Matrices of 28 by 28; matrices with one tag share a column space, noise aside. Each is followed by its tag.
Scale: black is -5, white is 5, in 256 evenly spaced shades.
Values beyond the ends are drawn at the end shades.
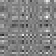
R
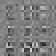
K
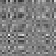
R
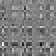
K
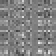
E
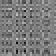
E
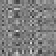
E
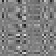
R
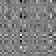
R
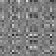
R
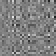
R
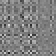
R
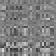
K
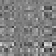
K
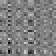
E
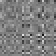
R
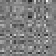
R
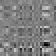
K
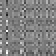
E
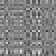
E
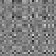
R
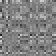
R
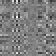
R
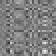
E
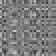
E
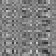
E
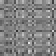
E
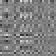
R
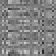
E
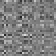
R
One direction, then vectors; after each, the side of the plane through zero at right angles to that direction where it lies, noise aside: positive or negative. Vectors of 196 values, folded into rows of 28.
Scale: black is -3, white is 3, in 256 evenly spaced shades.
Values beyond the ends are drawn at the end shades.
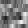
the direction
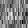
negative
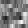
positive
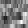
positive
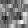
positive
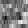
positive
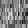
negative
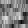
negative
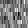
positive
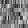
positive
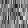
positive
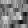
negative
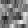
positive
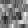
positive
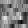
negative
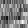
positive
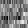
positive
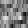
negative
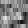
negative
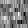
negative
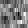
positive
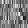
negative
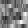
positive
